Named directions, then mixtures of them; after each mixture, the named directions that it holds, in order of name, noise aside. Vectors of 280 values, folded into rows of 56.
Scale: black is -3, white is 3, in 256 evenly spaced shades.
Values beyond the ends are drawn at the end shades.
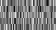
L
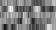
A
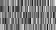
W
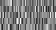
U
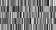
L, W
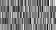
L, W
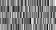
L, W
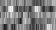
A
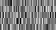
U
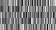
W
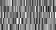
U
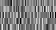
U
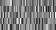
U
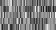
A, U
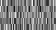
L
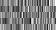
L, W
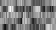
A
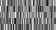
L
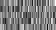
W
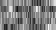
A, W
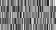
L, W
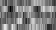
A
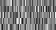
U
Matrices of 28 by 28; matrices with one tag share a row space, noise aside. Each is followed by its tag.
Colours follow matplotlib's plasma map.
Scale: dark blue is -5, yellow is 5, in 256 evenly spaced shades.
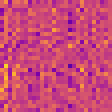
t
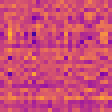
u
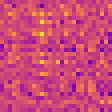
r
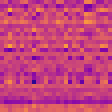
u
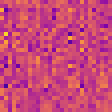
t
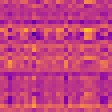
u
